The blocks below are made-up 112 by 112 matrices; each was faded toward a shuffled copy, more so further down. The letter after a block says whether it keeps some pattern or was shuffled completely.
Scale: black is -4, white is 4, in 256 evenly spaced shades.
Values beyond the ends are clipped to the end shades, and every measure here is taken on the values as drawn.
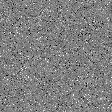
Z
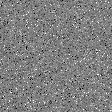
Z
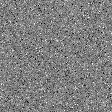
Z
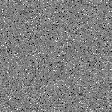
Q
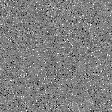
Q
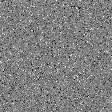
Z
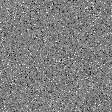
Z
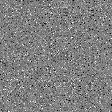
Q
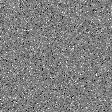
Z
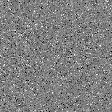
Q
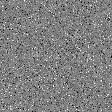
Z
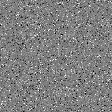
Q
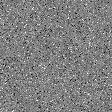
Z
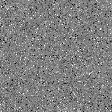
Q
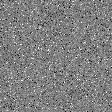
Z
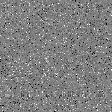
Q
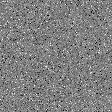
Z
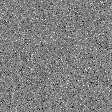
Z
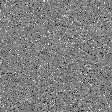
Z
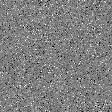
Q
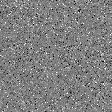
Q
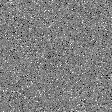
Z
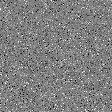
Q
